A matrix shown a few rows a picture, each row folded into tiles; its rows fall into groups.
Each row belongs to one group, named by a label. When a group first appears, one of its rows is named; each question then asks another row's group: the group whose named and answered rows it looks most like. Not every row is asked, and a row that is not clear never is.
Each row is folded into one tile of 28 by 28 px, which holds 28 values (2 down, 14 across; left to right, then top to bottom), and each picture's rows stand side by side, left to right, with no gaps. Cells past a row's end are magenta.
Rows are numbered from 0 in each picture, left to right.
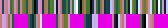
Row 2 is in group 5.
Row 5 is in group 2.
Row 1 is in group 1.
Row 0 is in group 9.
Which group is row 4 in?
2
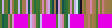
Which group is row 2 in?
5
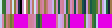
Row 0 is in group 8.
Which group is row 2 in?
9
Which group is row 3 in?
5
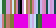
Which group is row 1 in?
9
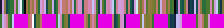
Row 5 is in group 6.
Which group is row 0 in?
5
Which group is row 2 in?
6
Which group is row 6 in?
1
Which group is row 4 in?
8
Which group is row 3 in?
8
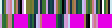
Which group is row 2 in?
1
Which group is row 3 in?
2
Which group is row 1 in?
1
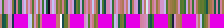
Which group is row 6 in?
2
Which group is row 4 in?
6
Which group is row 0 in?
8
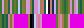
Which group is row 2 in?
5
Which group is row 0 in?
1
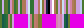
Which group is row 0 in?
1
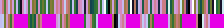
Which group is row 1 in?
1
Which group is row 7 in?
2
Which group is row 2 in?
8
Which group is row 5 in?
9
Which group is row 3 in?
5
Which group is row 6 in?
8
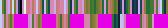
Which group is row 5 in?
5
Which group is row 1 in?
8
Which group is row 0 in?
8
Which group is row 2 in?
8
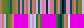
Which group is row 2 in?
1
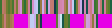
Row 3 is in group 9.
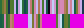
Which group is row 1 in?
8
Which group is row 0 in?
5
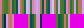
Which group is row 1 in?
8
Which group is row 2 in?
1
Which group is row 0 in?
2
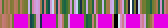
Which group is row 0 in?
9
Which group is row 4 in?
2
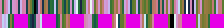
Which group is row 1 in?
1
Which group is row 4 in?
6
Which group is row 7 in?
6
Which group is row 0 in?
9
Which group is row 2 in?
5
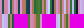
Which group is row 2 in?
8
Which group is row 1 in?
5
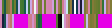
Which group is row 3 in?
6
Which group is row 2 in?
2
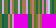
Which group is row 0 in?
1
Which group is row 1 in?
5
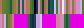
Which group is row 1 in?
1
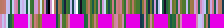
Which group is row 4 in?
9
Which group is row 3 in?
5
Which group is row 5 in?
5
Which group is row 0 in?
9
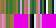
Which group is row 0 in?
6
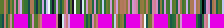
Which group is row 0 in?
5
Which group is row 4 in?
6
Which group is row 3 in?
1
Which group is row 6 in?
1
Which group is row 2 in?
2
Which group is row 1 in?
5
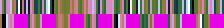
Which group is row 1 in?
5
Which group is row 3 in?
8
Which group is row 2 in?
5
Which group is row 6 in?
5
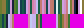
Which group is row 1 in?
9
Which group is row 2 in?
8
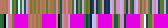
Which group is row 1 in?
9
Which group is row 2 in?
2
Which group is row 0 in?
2
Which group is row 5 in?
6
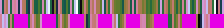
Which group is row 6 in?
5
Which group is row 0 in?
9
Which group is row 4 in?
6
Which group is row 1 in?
5
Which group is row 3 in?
2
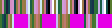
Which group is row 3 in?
5
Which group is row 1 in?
8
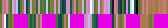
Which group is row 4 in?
5
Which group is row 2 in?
1
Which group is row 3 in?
9
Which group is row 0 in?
6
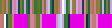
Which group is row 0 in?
6
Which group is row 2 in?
9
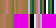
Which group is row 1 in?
2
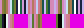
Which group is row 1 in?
8
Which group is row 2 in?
2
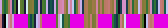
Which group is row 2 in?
6
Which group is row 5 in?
2
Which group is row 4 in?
1
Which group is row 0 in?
2
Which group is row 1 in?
1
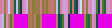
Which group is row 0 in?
8
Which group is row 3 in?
8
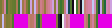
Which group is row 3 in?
8
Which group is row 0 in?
6
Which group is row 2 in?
2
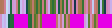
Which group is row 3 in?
8
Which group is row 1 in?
5
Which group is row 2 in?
9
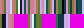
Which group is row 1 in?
6
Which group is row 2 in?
1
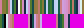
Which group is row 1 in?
2
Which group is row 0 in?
2
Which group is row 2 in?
8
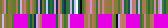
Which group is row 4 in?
2
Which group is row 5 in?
5
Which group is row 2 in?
5
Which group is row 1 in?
1
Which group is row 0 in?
6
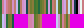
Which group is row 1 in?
6
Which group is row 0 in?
6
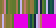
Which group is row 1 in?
1
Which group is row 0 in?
6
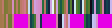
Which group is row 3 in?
1
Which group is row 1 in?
8
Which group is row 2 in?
2
